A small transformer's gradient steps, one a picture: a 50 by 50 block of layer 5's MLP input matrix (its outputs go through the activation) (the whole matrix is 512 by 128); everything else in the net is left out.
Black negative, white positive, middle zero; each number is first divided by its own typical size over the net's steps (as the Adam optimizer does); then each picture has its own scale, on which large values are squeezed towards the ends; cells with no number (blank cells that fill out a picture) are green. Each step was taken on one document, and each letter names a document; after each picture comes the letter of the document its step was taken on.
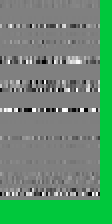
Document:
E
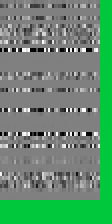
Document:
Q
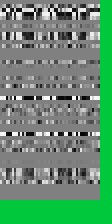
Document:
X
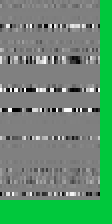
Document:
E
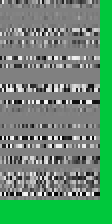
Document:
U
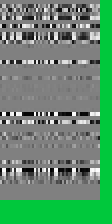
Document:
X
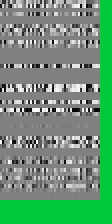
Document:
U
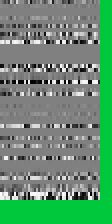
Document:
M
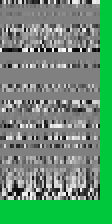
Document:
U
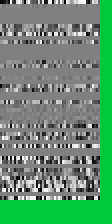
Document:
U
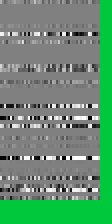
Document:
M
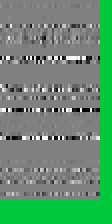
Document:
E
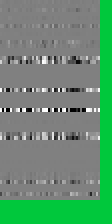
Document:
E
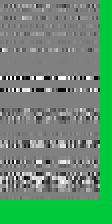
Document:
Q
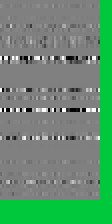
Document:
E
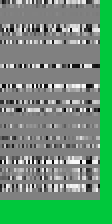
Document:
U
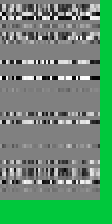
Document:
X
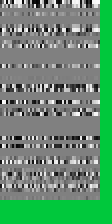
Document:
U
